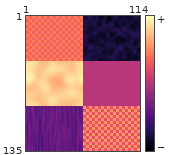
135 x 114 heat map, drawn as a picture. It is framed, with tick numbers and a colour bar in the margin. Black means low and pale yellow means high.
The table splits into 3 rows of 2 panels. Panel 1,1: high, checkered, faint in contrast. Panel 1,2: very low, blotchy, faint in contrast. Panel 2,1: very high, smooth, faint in contrast. Panel 2,2: middling, flat. Panel 3,1: low, streaked downward, faint in contrast. Panel 3,2: high, checkered.
